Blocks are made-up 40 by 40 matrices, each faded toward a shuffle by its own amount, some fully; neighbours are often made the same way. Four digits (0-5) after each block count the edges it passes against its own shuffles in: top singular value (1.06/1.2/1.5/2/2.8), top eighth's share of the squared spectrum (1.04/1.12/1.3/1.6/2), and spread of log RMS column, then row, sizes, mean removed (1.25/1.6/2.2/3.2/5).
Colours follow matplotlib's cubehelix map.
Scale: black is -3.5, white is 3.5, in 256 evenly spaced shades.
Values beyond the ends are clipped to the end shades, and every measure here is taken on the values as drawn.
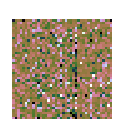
2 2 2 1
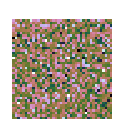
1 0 0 0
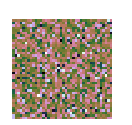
2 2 0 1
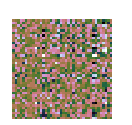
4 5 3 2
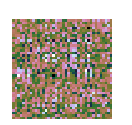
4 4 2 2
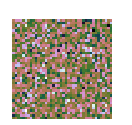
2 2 0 0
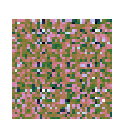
4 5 2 2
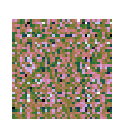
3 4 2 2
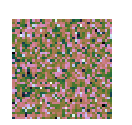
2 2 1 0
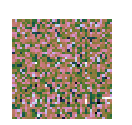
3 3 1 1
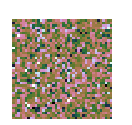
2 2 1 0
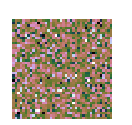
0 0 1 0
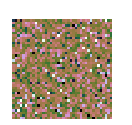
0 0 0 0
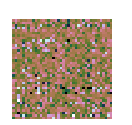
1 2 0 2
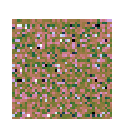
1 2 0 2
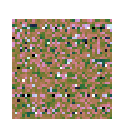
2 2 0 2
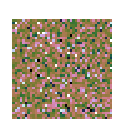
0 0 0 0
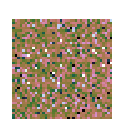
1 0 0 0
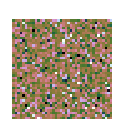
0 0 0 0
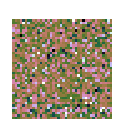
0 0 0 0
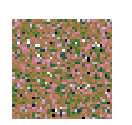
0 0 0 0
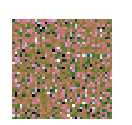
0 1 0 0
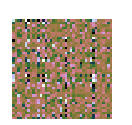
4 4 3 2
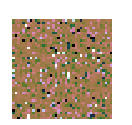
1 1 0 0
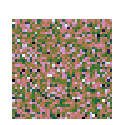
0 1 0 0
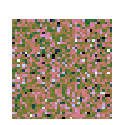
1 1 0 0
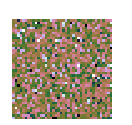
0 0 0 1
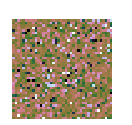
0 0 0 0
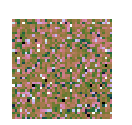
0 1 0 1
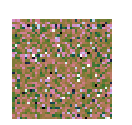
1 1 0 0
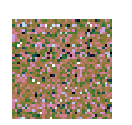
1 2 0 1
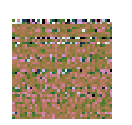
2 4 0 3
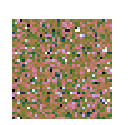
0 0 0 0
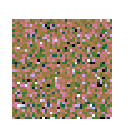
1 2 0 1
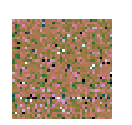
2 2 0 0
